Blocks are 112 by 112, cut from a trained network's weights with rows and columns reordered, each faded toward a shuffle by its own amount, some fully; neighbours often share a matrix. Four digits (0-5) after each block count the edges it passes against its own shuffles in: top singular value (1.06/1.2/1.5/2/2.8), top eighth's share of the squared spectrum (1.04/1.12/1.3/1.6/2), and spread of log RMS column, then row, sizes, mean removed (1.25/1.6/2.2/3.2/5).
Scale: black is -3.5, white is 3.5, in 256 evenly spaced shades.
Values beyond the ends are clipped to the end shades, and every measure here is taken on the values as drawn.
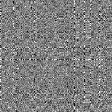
4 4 3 3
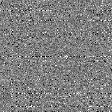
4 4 2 3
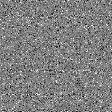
3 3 0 2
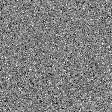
1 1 0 0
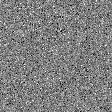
1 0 0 0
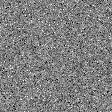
1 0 0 0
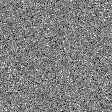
0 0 0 0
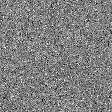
0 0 0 0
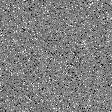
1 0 0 0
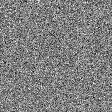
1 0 0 0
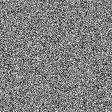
0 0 0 0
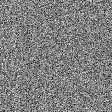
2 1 0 0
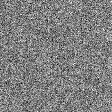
2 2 0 0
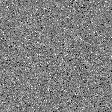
1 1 0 0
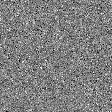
2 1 0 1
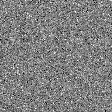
2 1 0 0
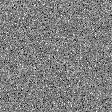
2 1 0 0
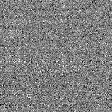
4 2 1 2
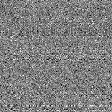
4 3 0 2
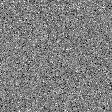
2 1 0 0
